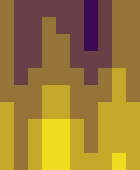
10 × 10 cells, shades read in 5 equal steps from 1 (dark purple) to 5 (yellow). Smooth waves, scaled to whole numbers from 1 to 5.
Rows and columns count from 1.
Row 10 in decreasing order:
5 5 5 4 4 4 4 4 4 3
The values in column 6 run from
2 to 4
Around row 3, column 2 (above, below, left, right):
2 2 3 2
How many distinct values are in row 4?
2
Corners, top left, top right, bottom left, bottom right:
3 3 4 4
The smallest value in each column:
3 2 2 2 2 2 1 2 3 3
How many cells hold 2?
22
